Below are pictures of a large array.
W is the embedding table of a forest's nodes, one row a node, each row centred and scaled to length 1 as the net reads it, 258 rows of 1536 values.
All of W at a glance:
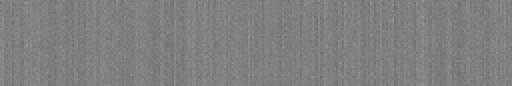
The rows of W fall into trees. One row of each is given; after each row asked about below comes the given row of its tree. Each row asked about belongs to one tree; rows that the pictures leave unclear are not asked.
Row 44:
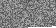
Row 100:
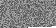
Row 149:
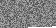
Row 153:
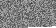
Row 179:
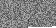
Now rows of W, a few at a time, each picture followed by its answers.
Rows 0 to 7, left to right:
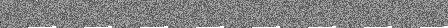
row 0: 179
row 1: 179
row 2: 149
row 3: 100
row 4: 179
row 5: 100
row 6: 153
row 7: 153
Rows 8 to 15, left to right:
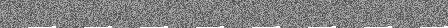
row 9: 179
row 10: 179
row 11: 153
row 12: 153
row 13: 100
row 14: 153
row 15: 179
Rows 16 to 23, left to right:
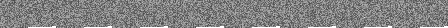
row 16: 149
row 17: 153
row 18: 153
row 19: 149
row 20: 44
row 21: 153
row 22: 179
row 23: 179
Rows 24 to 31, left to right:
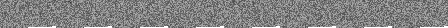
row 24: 100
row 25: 153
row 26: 179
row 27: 44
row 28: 153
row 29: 149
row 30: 179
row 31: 179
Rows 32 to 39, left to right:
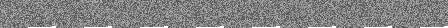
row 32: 153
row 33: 153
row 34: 149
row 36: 153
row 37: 179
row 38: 100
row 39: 100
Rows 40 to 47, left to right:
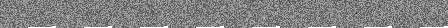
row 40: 153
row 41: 153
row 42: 100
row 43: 100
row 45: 153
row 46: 153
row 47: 44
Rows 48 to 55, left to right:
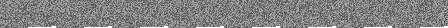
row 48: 44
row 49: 179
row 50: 179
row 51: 179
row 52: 100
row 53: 100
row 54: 179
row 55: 100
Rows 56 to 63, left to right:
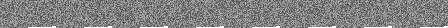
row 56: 149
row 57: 149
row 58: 179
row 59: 153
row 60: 153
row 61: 149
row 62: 100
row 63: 149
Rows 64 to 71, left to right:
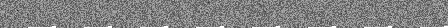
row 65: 153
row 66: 153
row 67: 100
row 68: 100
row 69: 153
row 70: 100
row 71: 100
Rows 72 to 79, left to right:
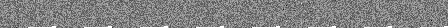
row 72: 153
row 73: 100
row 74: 153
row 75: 100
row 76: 149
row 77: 153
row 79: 179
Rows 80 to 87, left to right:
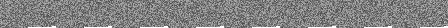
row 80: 44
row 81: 149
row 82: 179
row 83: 100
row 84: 179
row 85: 100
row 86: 100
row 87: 153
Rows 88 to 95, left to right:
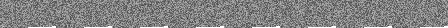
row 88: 179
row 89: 153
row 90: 100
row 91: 44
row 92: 149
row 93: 100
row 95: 44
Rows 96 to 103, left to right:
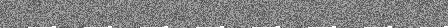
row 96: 100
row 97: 44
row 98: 149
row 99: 179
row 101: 179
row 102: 44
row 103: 100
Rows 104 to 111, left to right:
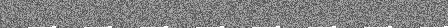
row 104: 179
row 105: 100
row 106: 153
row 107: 153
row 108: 100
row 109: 100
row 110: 149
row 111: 149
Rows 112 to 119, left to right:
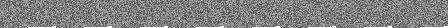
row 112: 153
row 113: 153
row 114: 149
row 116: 149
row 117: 179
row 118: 44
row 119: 44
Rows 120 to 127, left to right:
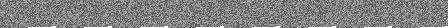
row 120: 153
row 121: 100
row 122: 100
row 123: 149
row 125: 100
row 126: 100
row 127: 153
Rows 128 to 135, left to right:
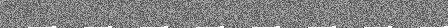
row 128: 100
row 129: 149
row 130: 153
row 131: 153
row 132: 153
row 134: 179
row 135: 153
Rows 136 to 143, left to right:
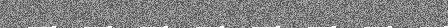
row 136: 100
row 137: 153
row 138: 153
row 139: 153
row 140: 100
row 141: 153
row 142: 153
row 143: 44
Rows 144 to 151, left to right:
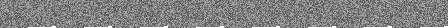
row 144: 179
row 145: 149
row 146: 100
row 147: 153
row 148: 179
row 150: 44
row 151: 149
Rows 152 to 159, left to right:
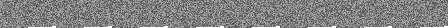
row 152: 100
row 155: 179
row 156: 44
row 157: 44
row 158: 100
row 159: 149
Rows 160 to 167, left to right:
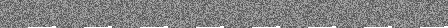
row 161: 44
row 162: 153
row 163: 179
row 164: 179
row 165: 100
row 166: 44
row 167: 179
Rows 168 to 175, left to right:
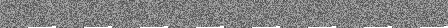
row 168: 100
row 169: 179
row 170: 153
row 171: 100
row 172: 179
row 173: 100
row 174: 44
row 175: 153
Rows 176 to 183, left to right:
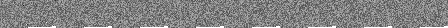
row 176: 149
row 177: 149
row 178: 179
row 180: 149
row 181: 100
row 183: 44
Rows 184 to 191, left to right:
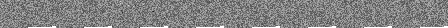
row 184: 149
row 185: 100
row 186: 44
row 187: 100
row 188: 153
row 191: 153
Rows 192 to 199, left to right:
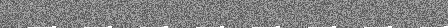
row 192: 44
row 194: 153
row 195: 149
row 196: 153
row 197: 149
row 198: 100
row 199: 153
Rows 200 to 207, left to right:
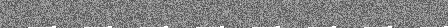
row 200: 100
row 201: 153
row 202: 153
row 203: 149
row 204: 153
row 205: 149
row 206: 100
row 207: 179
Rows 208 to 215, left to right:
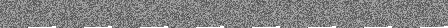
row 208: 100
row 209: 179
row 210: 179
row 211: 179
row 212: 100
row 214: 153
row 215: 100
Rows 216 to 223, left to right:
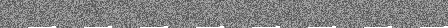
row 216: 153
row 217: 100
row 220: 44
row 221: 179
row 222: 153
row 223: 153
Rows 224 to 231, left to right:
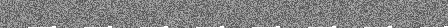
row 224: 149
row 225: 44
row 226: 153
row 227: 100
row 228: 44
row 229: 100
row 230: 100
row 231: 149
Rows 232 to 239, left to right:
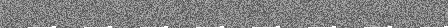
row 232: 44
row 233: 100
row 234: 179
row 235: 153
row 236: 100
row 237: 44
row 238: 44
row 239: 149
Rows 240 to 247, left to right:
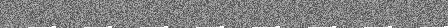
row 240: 153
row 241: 153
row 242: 179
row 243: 100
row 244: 153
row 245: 149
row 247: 149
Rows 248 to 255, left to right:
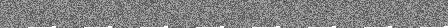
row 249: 179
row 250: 100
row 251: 44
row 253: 100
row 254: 153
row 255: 100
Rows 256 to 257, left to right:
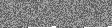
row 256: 179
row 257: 100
